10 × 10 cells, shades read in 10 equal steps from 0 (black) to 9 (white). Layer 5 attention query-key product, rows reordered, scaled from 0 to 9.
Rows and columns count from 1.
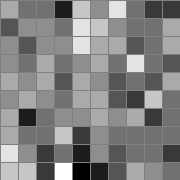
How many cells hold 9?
1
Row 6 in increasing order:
2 3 4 4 5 5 6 6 6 7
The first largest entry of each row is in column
7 5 5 8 1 9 1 4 1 4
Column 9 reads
2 4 4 4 3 7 2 4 4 5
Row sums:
43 51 51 49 47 48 44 44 38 44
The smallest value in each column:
3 1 2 1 0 1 3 2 2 2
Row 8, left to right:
6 4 4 7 2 5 4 4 4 4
